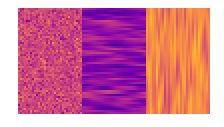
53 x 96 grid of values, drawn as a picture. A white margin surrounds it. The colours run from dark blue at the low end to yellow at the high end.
It is made of 1 by 3 panels. Panel 1,1: middling, fine-grained. Panel 1,2: low, streaked across. Panel 1,3: high, streaked downward.
